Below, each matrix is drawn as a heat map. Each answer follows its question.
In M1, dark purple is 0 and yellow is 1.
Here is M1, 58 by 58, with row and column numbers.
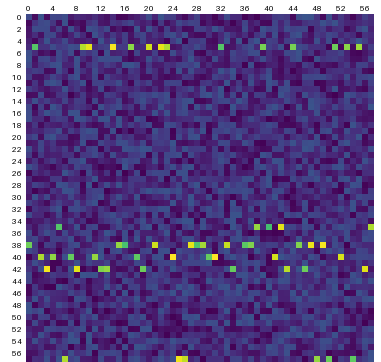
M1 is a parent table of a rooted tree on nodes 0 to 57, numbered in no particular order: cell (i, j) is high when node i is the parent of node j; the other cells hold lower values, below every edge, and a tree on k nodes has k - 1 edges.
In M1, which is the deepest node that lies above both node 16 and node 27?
38
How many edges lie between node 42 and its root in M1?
1
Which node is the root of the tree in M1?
35
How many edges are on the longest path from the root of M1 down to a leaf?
2
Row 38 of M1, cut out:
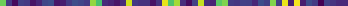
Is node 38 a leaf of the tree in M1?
no
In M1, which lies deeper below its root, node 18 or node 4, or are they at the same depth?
the same depth
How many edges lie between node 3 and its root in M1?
2
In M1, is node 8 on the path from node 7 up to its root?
no
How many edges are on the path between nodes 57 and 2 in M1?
3
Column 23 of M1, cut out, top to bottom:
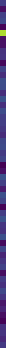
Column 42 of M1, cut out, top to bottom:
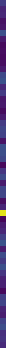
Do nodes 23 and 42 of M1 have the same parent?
no
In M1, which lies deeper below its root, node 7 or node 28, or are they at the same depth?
the same depth
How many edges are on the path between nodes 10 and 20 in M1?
2
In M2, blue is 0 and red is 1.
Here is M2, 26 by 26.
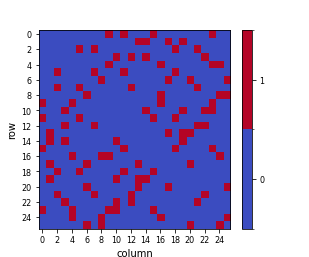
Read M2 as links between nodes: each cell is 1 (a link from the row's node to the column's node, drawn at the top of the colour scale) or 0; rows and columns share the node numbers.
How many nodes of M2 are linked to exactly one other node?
0
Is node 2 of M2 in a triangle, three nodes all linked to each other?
yes
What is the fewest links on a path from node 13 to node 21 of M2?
4
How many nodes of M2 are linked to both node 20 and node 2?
0
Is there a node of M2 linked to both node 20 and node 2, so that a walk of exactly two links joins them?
no
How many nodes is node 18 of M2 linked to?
4
